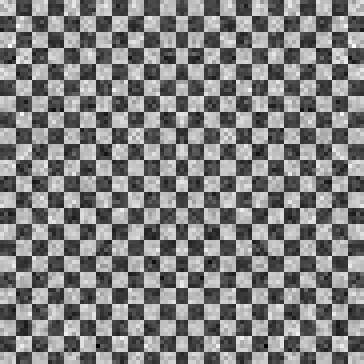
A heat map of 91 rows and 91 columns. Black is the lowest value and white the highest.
The left and right halves mirror each other. The values fall into two levels. No single row or column stands out from its neighbours. A checkerboard runs through the table. No overall slope runs across the table. There is no seam.
